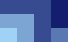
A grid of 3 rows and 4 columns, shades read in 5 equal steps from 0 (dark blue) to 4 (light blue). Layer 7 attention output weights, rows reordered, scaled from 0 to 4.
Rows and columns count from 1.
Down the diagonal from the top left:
1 3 1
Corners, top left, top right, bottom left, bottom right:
1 0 4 2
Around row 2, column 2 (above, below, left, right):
1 3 3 1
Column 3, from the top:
1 1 1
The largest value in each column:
4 3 1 2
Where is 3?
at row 2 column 1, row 2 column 2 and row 3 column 2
